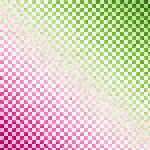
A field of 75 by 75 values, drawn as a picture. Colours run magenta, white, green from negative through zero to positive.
The field is checkered. The ninth with the highest average is the top right. The values follow a bell shape. The field climbs toward the top right. The halves do not mirror each other.
